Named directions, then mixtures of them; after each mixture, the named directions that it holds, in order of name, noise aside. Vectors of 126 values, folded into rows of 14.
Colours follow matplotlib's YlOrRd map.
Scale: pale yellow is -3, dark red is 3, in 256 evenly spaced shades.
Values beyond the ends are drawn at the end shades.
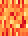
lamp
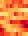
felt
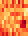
felt, lamp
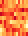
felt, lamp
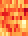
felt, lamp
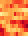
felt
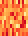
lamp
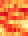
felt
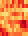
felt, lamp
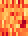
felt, lamp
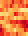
felt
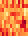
felt, lamp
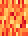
lamp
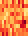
felt, lamp
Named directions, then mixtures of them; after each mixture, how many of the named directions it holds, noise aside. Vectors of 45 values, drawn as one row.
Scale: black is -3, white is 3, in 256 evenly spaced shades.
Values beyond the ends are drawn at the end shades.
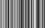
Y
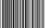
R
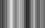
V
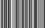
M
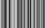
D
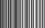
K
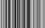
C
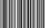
two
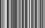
one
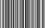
two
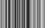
one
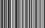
two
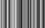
two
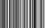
one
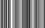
three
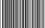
one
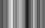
one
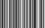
one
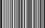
one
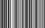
three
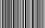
one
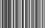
three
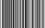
one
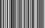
one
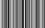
three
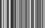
three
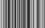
two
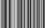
one
